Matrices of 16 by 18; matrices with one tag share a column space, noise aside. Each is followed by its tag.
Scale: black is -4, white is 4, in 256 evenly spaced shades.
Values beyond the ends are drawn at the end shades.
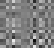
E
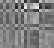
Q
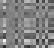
E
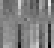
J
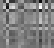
Q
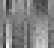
J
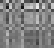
Q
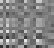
E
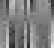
J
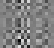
E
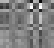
Q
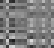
E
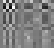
Q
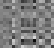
E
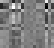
Q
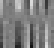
J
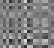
E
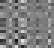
E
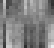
J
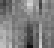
J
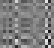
E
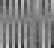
J
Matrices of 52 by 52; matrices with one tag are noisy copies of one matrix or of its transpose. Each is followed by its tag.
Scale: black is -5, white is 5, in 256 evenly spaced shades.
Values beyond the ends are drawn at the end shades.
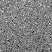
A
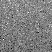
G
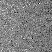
G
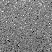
A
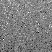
G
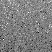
G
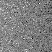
G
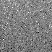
G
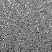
G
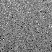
G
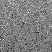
G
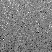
G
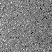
A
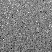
G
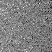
G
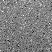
A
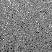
G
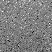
A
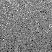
G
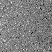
A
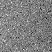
A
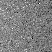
G
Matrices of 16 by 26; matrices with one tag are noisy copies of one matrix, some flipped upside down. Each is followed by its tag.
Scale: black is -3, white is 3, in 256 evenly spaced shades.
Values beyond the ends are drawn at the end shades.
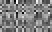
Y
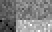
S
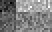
S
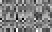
Y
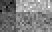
S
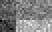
S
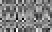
Y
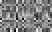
Y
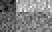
S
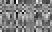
Y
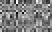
Y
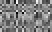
Y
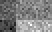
S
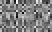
Y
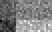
S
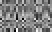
Y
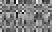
Y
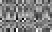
Y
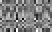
Y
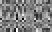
Y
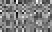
Y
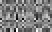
Y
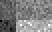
S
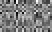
Y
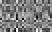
Y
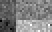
S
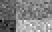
S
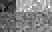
S
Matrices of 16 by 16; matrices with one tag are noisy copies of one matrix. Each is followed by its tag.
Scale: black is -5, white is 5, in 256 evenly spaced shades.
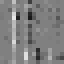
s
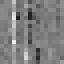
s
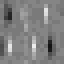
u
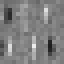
u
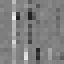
s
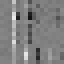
s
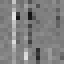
s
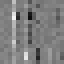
s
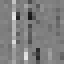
s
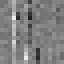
s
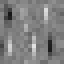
u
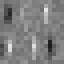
u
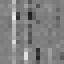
s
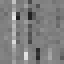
s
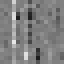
s
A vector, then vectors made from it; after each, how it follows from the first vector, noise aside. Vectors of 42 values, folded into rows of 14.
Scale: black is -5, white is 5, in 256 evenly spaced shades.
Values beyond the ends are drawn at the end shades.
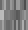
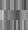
copied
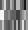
scaled up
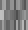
copied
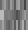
copied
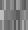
copied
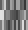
scaled up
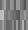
copied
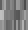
copied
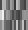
scaled up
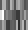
scaled up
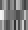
scaled up
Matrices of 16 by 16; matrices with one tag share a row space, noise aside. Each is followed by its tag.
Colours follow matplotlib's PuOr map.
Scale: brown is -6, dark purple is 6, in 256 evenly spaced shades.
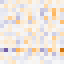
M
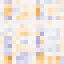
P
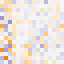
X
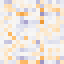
P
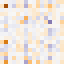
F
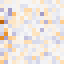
X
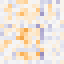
P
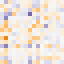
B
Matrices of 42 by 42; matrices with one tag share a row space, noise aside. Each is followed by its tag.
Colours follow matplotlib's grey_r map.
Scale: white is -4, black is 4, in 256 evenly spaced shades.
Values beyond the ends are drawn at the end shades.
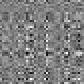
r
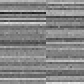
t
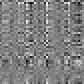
r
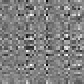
r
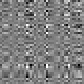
r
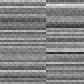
t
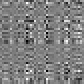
r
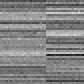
t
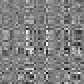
r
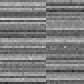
t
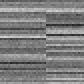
t
